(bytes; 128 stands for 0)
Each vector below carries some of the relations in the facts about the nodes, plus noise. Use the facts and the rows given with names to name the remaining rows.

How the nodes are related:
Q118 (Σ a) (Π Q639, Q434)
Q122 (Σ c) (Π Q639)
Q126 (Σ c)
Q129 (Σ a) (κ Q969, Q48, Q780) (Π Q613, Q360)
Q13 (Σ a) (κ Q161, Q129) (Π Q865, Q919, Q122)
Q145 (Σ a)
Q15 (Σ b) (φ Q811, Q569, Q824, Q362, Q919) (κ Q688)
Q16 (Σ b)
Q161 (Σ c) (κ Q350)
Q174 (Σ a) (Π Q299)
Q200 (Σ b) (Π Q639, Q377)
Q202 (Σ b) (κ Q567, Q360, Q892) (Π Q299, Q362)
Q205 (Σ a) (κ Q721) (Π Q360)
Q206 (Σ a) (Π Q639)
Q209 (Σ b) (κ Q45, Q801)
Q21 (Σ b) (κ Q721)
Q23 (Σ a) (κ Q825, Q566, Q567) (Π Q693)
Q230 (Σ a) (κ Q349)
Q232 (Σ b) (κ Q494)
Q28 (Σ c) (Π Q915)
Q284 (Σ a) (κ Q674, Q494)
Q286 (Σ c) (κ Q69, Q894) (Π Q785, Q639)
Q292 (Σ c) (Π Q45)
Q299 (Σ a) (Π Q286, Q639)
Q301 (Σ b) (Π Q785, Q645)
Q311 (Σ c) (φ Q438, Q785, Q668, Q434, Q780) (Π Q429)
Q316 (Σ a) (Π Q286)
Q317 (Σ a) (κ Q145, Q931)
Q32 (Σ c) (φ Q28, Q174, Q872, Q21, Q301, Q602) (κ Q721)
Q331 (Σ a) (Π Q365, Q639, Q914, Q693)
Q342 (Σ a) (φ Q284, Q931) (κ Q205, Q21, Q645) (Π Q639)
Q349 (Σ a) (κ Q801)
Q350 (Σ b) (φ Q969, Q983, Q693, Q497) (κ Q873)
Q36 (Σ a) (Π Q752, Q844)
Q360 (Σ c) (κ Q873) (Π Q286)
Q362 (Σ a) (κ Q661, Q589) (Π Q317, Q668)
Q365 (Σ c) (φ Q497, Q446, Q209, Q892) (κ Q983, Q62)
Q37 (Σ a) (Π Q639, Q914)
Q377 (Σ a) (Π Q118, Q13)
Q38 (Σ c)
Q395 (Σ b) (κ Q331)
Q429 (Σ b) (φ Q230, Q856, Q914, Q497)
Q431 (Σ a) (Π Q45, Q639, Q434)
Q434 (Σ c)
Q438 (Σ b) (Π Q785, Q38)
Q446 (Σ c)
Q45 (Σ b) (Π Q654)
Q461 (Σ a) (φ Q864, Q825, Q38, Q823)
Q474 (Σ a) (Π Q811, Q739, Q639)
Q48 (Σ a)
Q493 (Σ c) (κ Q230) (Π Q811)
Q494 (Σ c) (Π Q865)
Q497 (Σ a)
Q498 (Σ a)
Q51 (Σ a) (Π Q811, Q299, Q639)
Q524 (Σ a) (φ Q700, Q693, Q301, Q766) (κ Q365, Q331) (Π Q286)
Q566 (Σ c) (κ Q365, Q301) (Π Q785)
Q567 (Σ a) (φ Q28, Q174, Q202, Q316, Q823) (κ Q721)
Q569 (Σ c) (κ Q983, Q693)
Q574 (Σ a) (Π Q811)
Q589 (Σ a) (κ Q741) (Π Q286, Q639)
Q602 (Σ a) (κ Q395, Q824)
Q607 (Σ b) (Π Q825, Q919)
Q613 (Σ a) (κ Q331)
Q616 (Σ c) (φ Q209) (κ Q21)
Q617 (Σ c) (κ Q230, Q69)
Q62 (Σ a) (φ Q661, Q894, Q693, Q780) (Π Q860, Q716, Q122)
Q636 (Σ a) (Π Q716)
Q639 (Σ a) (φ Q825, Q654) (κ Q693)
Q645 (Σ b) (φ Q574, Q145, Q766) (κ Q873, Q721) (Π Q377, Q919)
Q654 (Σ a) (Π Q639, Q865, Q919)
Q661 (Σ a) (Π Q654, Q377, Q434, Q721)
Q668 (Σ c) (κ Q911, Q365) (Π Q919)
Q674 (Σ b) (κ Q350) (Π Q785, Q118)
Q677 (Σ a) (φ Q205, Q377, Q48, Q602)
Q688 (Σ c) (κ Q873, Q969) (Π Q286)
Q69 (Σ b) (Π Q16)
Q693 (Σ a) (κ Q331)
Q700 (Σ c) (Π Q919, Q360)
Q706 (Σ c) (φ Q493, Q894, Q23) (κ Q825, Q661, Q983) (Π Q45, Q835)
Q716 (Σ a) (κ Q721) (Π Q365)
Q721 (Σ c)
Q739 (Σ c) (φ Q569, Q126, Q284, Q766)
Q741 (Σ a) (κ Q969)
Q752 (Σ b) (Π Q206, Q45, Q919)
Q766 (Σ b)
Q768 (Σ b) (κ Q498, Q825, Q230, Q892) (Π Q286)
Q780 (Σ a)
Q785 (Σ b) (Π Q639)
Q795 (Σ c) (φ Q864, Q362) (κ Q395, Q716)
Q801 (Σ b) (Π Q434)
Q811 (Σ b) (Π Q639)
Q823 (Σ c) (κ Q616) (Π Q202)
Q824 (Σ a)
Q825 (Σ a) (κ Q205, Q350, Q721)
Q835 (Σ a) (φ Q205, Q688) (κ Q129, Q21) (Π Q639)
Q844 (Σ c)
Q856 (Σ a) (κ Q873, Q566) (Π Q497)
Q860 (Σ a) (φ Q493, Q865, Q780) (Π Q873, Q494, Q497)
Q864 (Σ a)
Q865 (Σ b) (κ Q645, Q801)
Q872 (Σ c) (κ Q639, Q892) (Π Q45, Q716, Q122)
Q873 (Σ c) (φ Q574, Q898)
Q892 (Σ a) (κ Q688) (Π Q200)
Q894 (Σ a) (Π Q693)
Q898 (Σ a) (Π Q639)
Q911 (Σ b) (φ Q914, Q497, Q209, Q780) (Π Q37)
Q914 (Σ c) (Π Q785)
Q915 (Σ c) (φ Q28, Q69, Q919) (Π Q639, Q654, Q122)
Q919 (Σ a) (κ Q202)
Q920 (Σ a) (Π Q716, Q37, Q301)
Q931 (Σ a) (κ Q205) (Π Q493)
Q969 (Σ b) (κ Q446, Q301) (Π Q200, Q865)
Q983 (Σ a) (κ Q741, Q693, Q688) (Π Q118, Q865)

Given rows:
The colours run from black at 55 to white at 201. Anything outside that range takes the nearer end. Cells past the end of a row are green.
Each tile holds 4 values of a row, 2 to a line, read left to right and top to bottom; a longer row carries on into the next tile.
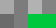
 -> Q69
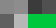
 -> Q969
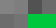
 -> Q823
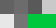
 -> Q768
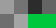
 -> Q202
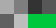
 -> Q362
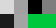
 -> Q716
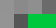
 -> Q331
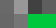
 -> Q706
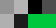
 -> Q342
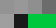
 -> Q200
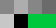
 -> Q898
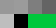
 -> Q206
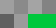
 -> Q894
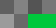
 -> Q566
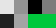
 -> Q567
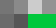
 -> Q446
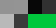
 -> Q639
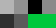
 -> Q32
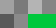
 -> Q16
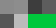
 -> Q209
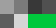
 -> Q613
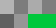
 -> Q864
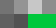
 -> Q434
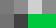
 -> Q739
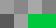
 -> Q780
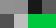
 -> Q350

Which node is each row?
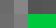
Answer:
Q569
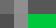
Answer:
Q668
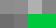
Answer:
Q911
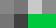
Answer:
Q28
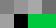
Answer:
Q915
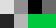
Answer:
Q825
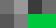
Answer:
Q616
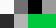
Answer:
Q205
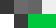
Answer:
Q360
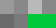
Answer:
Q766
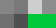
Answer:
Q38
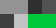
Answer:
Q865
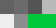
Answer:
Q524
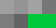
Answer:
Q574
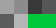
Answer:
Q284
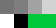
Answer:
Q299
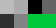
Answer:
Q645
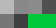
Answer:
Q654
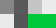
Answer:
Q316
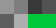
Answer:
Q15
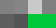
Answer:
Q494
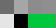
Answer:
Q785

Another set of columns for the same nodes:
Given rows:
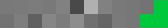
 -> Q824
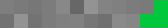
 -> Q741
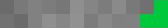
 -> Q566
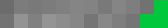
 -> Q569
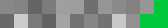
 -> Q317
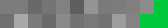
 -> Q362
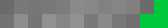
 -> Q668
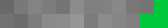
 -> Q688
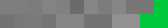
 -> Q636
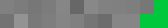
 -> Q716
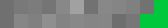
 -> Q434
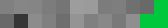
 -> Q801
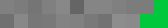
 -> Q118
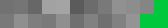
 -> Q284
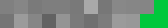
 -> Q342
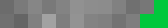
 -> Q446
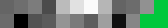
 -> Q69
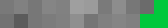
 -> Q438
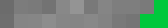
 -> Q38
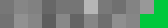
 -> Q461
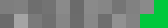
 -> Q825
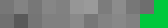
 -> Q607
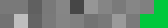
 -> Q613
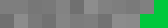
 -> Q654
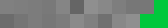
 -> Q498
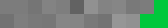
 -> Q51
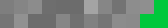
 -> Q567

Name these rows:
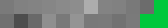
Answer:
Q301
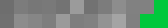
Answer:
Q823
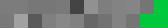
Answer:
Q602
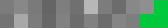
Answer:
Q639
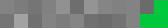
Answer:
Q693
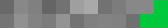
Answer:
Q795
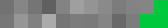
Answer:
Q365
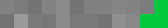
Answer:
Q13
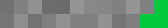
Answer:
Q32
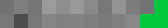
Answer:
Q674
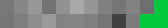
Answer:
Q873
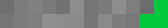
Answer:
Q872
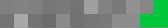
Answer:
Q835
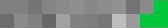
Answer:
Q931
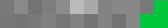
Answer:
Q350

